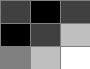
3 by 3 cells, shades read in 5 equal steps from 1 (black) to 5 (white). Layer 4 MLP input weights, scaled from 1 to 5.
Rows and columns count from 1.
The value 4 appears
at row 2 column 3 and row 3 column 2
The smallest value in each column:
1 1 2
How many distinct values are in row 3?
3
